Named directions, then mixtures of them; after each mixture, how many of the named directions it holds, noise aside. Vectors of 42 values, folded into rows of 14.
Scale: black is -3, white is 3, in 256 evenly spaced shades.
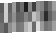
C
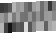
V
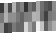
two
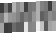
two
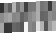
two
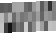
one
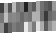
two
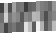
two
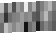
two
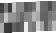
two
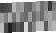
one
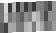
one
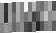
one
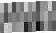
two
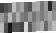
one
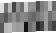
two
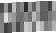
two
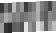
two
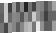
one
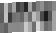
one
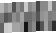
two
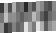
two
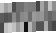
one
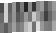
one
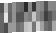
one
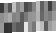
two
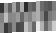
two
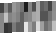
two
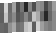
one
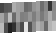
one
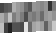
one
